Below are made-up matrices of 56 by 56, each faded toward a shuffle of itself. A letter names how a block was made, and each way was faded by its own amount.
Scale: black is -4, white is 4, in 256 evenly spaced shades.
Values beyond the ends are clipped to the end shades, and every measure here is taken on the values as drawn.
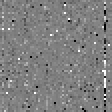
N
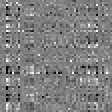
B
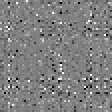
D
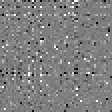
D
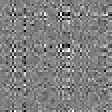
B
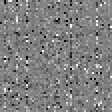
N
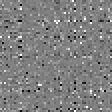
D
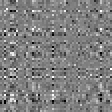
B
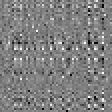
B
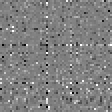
D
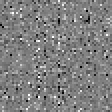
N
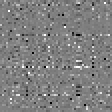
D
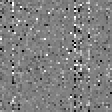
N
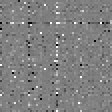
D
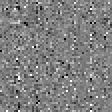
N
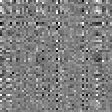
B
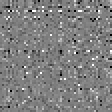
D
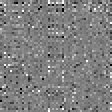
D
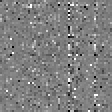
N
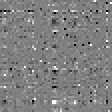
D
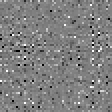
D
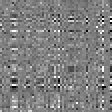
B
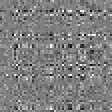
B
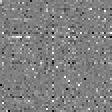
D
